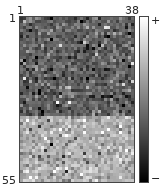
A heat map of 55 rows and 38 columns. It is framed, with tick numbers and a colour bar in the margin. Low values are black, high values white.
Average level on the scale: 50%. Seam: horizontal, 60% of the way down, the bottom part higher. Stripes: none.
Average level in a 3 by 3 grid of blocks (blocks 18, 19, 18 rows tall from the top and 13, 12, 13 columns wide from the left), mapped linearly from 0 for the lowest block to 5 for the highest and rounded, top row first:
000
111
555
